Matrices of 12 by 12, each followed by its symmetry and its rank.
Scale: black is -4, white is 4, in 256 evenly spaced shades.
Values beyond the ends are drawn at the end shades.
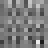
neither, rank two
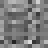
neither, rank two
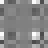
symmetric, rank one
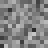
neither, full rank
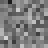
neither, full rank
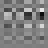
neither, rank one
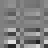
neither, rank one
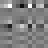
neither, rank one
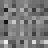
neither, rank two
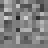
neither, rank two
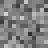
neither, full rank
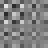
symmetric, rank one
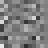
neither, rank two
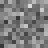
neither, full rank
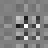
symmetric, rank one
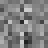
neither, rank two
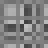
symmetric, rank one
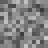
neither, full rank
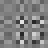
symmetric, rank one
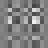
neither, rank one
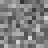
neither, full rank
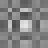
symmetric, rank one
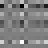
neither, rank one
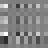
neither, rank one
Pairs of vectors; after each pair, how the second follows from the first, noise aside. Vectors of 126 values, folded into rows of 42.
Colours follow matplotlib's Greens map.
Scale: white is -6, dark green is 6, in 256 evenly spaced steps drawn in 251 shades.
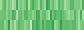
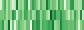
scaled up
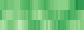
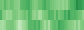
copied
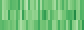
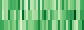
scaled up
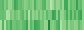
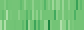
partly zeroed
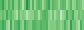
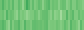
shrunk
